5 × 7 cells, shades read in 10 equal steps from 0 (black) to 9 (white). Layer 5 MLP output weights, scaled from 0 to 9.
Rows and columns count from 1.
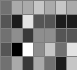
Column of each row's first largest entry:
4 3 2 3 7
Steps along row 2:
down up down same down same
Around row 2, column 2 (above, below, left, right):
6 5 3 8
